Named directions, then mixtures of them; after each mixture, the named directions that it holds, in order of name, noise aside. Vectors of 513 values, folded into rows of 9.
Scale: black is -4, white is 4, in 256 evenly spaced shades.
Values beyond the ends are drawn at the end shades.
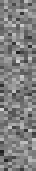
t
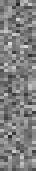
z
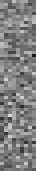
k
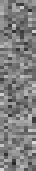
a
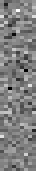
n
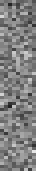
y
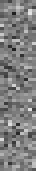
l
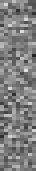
k, n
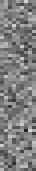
a, k, t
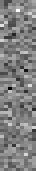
l, n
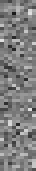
l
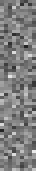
y, z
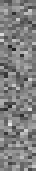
l, y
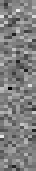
n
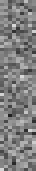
a, t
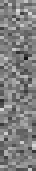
n, t, y
